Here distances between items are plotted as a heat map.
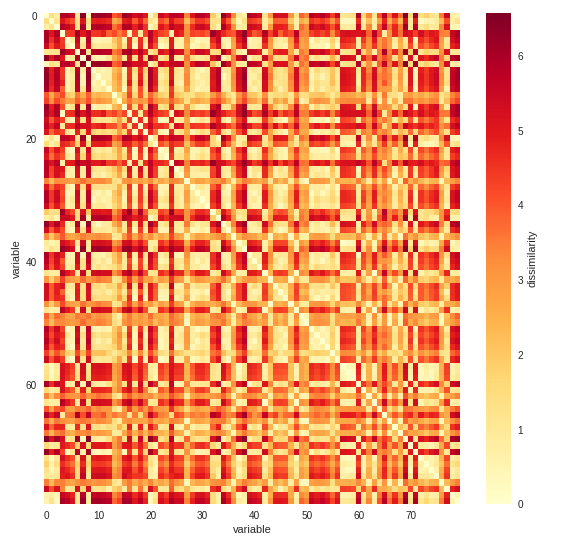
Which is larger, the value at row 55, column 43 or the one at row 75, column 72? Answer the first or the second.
the first
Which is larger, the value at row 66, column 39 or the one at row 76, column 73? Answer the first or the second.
the first
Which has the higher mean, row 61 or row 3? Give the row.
3
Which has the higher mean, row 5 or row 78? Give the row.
78
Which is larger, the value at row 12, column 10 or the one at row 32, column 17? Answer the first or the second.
the second
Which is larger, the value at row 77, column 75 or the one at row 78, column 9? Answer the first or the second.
the second
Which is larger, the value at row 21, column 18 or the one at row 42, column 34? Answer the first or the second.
the second
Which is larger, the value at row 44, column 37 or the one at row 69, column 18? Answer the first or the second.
the second
